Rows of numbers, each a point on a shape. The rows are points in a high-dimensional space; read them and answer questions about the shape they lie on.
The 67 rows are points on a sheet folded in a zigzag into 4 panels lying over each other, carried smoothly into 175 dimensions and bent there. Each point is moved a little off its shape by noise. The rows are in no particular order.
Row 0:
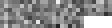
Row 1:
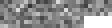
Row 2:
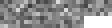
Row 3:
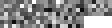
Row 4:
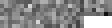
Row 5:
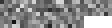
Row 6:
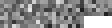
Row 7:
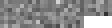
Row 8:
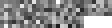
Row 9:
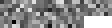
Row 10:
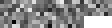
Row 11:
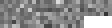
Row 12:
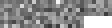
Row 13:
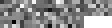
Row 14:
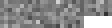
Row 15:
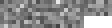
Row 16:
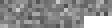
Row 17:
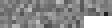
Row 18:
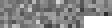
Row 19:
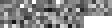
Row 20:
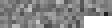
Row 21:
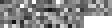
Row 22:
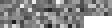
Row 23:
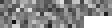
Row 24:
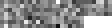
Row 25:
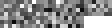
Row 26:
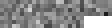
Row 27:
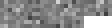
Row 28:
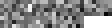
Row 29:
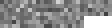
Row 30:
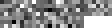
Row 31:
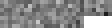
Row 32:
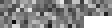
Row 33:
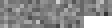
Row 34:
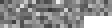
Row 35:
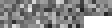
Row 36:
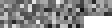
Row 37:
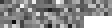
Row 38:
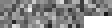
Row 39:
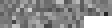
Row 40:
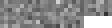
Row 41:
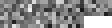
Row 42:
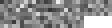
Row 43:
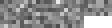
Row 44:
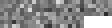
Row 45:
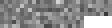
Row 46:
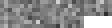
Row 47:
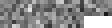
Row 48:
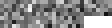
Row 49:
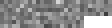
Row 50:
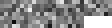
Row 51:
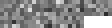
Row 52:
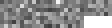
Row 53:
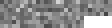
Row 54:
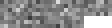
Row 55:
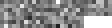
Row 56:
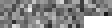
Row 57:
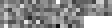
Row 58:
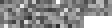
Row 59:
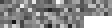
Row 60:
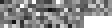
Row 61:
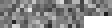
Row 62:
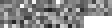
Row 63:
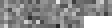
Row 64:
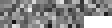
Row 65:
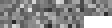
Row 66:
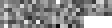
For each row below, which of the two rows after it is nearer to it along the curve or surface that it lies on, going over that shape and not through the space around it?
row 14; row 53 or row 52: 53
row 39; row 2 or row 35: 35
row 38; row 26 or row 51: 26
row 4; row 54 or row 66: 54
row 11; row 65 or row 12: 65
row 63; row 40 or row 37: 40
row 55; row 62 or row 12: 62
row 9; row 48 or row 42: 48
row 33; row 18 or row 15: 18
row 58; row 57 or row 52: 57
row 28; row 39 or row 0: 39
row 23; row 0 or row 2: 2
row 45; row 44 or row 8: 44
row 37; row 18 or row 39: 18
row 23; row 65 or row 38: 38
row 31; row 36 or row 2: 2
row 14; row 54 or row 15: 54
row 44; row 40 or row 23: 40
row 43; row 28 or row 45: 45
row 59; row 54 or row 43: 43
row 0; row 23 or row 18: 18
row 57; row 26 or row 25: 25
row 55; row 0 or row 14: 0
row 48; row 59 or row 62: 59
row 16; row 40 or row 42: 40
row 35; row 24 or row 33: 33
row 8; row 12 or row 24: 24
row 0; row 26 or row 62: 62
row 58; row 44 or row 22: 22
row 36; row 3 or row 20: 3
